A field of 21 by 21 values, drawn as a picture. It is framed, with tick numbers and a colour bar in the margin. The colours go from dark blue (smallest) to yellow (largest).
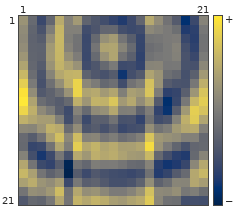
The middle left is the ninth with the highest average. No single row or column stands out from its neighbours. Concentric rings centre on the top middle.
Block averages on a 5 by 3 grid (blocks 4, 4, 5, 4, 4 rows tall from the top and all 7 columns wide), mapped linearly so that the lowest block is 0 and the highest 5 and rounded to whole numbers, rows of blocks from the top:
3 0 1 | 5 0 2 | 5 3 4 | 2 5 2 | 4 2 3
